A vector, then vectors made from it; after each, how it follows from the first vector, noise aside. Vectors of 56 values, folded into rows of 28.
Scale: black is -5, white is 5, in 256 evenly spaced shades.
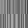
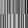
scaled up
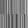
negated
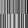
scaled up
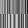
scaled up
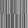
negated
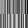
scaled up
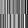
scaled up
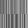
negated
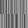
negated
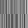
negated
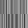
negated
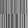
negated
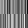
scaled up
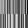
scaled up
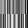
scaled up
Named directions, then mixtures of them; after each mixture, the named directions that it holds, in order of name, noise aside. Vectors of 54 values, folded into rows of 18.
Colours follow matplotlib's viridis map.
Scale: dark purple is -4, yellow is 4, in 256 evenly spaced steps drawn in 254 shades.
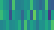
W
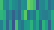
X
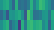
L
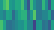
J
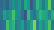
J, X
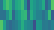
J, W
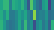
J, W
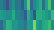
J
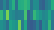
L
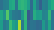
L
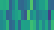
L, W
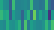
W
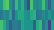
J, L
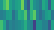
J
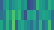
X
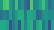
J, L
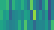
J, W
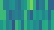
W, X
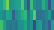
J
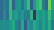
J, W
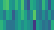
J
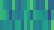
W, X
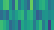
J, L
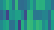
L
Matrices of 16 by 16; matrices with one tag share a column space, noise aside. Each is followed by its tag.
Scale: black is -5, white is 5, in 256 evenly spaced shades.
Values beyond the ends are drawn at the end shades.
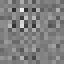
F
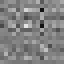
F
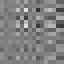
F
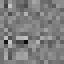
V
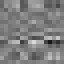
V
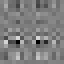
V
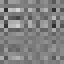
F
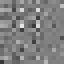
F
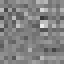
F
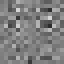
F
